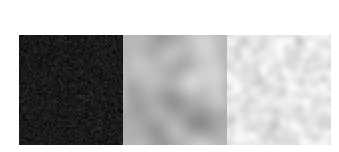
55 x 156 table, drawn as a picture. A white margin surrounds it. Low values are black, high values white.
It is made of 1 by 3 panels. Panel 1,1: very low, fine-grained, faint in contrast. Panel 1,2: high, smooth. Panel 1,3: very high, blotchy, faint in contrast.
